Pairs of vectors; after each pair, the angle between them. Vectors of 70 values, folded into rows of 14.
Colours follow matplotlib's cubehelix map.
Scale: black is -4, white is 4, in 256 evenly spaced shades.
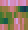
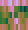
nearly parallel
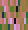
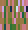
partly opposed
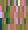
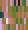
nearly opposite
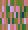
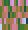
orthogonal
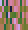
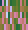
nearly opposite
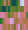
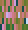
orthogonal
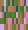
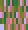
nearly parallel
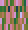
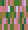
nearly opposite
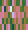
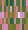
partly aligned
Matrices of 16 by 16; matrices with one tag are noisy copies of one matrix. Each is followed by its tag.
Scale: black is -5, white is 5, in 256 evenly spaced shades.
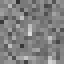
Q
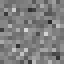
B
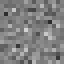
B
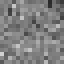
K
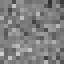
K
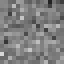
K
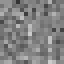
Q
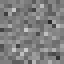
B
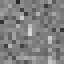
Q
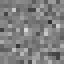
B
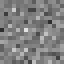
B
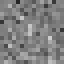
Q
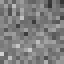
K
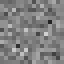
B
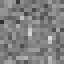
Q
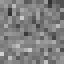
K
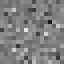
B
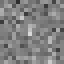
Q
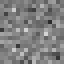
B
